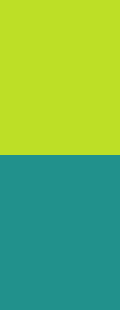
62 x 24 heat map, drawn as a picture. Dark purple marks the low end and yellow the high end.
The table splits into 2 rows of 1 panel. Panel 1,1: very high, flat. Panel 2,1: middling, flat.
